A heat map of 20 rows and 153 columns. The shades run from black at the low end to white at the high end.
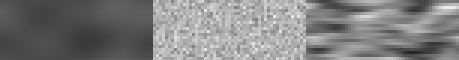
The table splits into one row of 3 panels. Panel 1,1: low, smooth, faint in contrast. Panel 1,2: high, fine-grained. Panel 1,3: middling, streaked across, strong in contrast.
